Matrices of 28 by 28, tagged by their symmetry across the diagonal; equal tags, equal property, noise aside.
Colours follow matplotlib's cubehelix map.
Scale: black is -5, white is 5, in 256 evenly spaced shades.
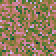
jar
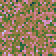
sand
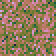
jar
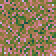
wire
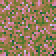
wire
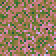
wire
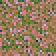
jar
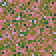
wire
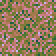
wire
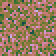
wire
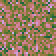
sand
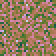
jar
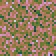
jar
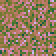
sand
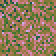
wire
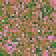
sand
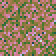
wire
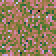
jar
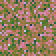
sand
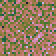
wire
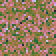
jar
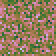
sand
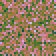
sand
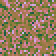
sand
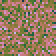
jar
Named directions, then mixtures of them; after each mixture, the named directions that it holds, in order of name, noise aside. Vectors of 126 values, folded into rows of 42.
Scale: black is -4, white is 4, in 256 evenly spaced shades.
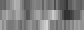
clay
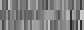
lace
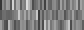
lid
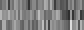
clay, lace, lid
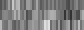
clay, lace, lid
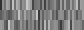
lid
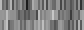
clay, lace, lid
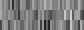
clay, lace, lid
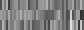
lace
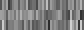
lace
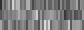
clay, lid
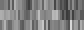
clay, lace, lid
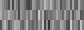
lace, lid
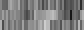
clay, lace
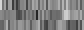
clay, lace, lid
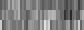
clay, lace, lid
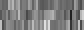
clay, lace, lid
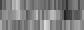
clay, lid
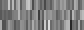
lace, lid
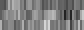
clay, lace, lid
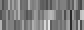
clay, lace, lid
